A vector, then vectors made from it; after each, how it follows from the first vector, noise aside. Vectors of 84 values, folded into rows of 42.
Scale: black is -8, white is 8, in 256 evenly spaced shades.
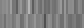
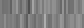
negated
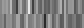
scaled up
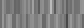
wrapped around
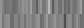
wrapped around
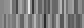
scaled up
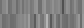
wrapped around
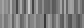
scaled up
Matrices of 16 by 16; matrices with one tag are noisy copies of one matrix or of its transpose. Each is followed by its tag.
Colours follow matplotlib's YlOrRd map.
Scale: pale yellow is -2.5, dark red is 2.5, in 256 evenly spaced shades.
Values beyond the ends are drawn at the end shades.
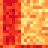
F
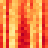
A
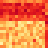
F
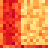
F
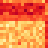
F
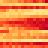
A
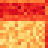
F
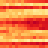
A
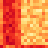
F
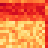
F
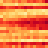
A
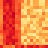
F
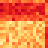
F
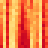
A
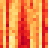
A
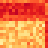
F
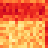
F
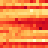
A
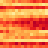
A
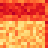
F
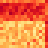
F
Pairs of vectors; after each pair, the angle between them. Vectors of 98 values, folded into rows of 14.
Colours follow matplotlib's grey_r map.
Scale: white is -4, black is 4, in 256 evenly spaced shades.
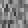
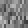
orthogonal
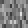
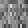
orthogonal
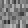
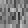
partly aligned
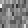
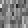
nearly parallel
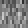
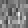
partly aligned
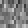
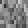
nearly opposite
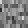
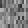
partly opposed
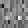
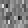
nearly opposite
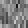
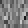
orthogonal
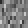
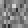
partly opposed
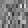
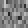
partly opposed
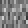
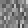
orthogonal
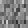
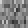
nearly parallel
